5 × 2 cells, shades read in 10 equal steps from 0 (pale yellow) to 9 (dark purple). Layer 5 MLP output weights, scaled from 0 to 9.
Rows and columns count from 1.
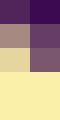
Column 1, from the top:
8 4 1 0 0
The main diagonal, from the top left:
8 7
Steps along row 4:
same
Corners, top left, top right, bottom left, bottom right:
8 9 0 0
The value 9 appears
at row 1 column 2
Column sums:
13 22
